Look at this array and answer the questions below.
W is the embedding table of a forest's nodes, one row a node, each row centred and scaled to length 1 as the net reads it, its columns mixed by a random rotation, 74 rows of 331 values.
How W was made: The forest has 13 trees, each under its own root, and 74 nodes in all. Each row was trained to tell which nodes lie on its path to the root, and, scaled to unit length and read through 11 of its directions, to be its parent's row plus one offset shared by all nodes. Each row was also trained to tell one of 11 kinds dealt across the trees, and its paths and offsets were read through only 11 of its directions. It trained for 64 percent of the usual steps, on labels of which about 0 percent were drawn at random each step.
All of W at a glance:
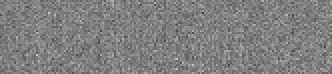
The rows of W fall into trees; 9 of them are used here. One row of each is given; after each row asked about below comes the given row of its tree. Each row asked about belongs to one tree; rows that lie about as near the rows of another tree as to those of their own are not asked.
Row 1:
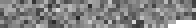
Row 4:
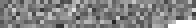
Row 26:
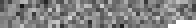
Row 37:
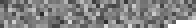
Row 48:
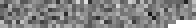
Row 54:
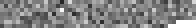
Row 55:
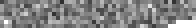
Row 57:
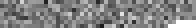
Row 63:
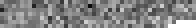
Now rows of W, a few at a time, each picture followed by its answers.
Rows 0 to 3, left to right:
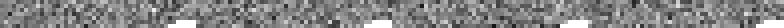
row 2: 55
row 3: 26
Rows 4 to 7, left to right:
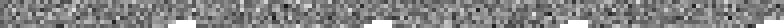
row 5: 1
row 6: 63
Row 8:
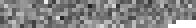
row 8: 1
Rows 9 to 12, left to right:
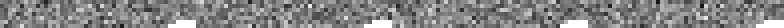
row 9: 26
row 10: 1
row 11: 55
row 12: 26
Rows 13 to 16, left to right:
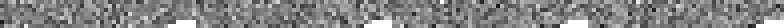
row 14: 55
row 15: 55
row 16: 57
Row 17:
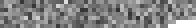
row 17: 63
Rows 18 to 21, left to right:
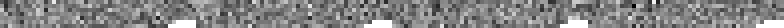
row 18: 55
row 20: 26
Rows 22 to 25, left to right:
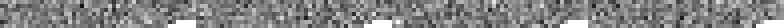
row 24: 55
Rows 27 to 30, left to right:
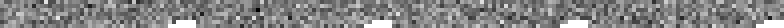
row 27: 1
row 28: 57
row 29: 1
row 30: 54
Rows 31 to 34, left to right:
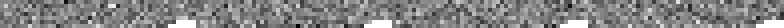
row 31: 1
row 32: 55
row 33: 57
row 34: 1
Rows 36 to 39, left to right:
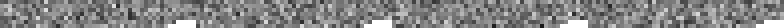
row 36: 1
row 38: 63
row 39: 26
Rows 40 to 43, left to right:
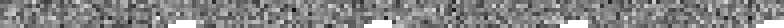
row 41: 26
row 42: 55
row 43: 63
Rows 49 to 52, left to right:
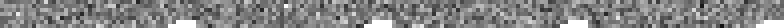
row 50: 57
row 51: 26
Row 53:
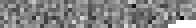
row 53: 54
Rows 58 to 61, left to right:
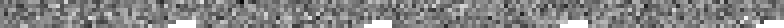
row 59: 26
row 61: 54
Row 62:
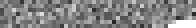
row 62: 4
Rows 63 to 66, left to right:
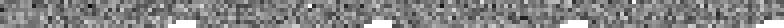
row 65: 1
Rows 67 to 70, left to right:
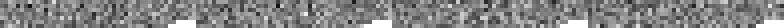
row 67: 55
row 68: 26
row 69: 26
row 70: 4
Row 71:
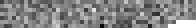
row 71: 63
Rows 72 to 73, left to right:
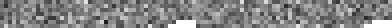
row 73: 1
